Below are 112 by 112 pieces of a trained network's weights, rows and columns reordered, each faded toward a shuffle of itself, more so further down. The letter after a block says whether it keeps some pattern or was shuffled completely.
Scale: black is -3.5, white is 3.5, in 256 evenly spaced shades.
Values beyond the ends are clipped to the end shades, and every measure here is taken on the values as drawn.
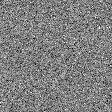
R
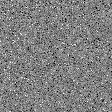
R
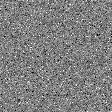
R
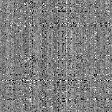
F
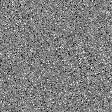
R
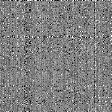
F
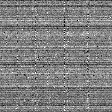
F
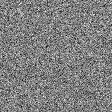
R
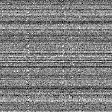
F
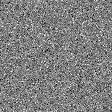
R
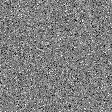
R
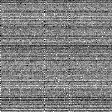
F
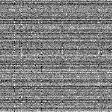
F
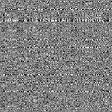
F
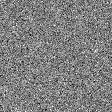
R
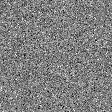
R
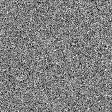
R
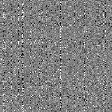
F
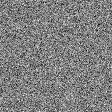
R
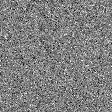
R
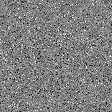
R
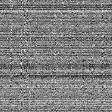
F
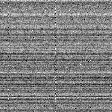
F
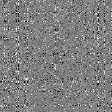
F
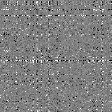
F
